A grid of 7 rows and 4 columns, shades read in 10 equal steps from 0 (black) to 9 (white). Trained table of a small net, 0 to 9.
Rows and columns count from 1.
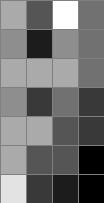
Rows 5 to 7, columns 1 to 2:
6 6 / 6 3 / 8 2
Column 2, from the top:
3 1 6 2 6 3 2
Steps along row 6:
down same down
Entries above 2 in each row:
4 3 4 2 3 3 1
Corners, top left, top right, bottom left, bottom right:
6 4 8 0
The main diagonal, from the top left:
6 1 6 2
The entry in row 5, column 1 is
6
